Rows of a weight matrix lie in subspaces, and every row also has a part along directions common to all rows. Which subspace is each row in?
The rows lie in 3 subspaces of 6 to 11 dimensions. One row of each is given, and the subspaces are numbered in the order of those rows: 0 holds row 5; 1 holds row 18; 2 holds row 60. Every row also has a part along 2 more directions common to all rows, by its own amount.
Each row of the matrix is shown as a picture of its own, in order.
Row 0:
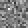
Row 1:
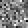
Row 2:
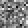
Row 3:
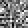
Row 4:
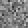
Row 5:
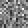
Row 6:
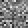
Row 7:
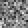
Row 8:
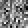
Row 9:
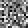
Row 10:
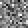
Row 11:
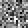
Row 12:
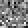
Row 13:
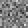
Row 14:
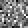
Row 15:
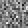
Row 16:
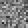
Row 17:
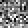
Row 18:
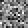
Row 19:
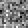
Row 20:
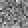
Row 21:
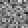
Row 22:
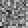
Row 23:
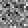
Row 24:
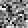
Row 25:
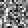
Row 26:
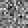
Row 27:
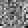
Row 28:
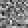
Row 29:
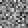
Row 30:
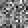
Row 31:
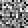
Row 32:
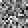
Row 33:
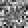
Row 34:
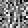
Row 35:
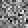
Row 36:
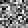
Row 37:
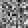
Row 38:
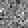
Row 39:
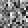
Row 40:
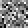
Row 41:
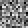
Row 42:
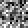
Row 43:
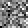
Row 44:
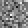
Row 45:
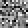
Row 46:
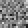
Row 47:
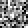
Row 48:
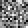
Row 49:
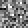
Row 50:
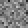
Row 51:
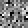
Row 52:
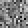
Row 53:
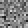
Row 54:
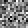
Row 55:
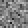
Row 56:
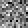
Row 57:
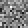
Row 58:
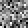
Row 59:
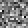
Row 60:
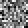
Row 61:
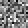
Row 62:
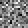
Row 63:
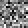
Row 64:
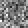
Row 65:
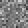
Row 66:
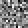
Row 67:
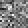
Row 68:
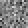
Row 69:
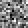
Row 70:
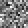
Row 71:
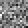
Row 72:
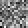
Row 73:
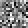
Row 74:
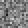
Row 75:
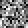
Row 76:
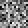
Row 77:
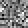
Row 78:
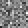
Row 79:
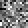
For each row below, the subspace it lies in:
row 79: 0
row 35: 2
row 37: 2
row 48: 2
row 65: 0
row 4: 2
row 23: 1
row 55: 1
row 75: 1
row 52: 2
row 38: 1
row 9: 1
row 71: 2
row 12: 0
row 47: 0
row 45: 2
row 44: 2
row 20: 1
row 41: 2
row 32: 2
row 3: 1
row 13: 1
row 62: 2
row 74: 1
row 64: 1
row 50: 2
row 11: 2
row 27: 0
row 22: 0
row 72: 0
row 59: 2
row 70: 1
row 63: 0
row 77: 1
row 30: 1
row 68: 0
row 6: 1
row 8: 2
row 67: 0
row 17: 2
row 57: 1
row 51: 0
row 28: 0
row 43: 0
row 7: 0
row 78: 0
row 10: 2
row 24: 0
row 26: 0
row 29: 2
